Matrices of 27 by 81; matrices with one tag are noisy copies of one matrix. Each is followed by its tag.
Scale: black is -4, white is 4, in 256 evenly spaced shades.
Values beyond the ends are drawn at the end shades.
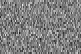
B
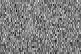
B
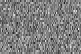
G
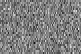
G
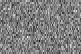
G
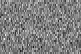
B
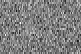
B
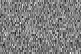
B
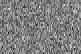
G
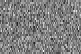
G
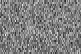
B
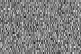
G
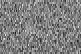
B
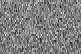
B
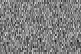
B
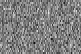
G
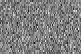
G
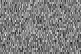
B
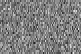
G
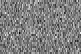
B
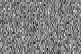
G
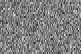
G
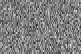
G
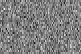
G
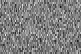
B
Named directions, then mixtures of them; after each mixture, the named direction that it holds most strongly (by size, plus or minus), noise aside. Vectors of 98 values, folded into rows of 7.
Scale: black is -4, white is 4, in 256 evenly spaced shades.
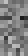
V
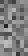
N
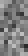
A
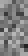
A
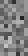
N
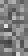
N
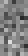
A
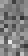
A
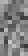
A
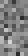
N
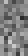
V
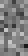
A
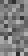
N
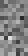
V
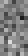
A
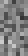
A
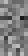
V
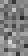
N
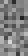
N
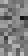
V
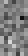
V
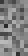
N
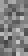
N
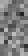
A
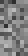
N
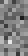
N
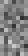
A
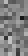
V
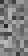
N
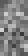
A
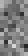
A
